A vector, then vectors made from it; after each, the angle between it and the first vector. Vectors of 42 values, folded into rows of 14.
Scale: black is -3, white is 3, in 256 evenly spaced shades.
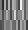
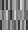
nearly parallel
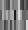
partly opposed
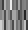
orthogonal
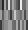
nearly parallel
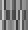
partly opposed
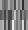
orthogonal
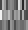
orthogonal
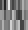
orthogonal
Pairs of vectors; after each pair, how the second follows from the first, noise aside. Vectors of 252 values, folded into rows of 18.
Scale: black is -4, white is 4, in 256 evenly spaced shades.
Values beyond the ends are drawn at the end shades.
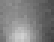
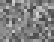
shuffled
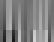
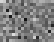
shuffled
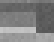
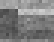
reversed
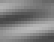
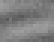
shrunk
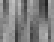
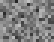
shuffled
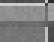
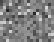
shuffled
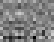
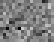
shuffled
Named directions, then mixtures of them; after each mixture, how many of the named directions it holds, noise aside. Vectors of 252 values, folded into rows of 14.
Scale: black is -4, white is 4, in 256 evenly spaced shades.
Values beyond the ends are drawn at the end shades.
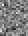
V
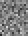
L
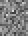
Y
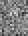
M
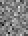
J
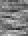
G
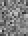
three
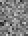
one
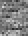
three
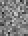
two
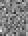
two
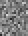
two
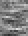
one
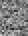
two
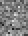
two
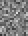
three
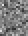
one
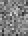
one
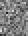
three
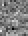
three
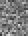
three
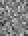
one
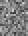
one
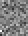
two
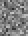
two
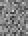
one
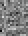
three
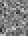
one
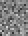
one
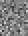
one
